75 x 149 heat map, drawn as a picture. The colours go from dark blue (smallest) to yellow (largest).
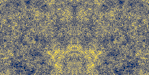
Mirror symmetry: left to right. Ninth with the highest average: bottom middle. Average level on the scale: 50%. Odd rows or columns: none. Grain: blotchy.
